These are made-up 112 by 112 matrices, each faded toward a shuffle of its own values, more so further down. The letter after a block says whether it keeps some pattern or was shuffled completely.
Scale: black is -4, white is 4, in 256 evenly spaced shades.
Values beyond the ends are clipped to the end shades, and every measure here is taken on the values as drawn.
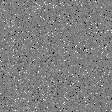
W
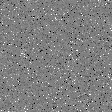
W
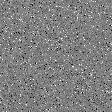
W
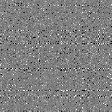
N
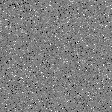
W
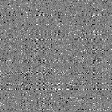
N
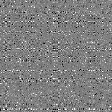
N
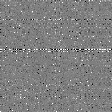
N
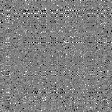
N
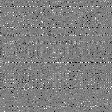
N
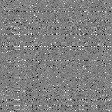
N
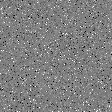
W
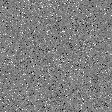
W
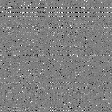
N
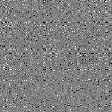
N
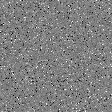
W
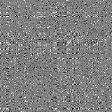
N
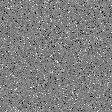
W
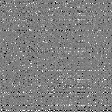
N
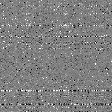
N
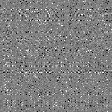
N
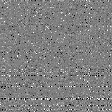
N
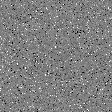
W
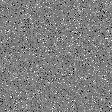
W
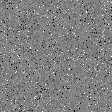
W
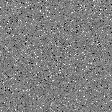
W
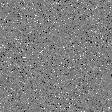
W
